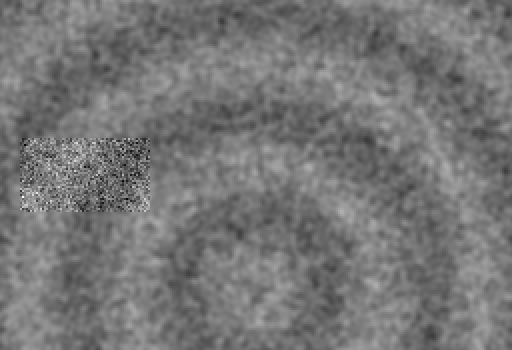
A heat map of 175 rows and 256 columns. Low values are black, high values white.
Rings: centred on the bottom middle. Roughest part: middle left. Odd rows or columns: none. Odd patch: rougher, in the middle left.
